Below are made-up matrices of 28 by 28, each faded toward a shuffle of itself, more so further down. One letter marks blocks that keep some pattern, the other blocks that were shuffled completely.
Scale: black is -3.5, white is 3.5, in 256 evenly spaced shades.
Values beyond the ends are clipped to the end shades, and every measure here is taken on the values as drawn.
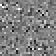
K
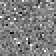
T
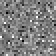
T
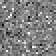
T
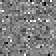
K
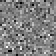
K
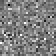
K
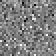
K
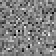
K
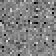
K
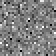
T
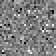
K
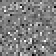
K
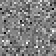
K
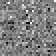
K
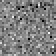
T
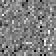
T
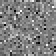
K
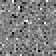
T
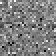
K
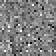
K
